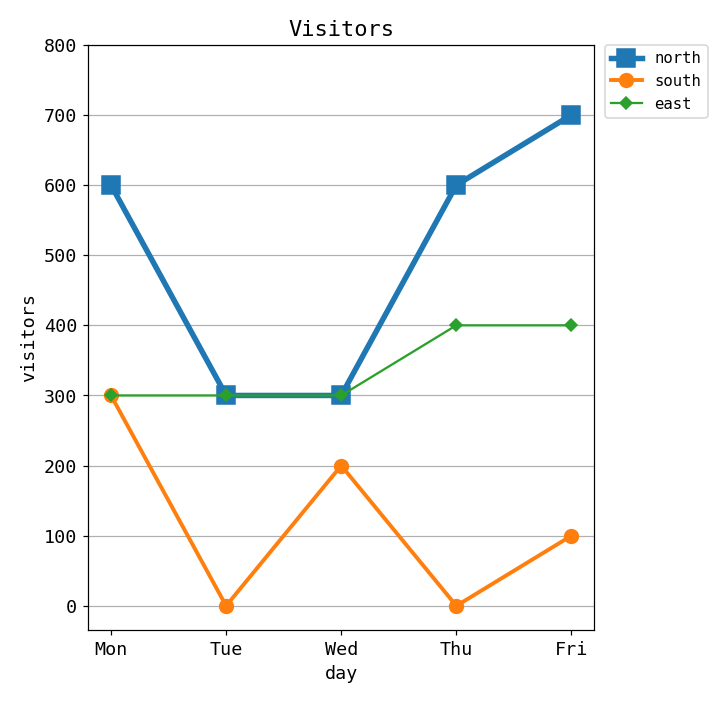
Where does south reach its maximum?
Mon
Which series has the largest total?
north
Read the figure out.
Title: Visitors
x-axis: day, ticks Mon Tue Wed Thu Fri
y-axis: visitors, ticks 0 100 200 300 400 500 600 700 800
Legend: north, south, east
Values:
north: 600 300 300 600 700
south: 300 0 200 0 100
east: 300 300 300 400 400
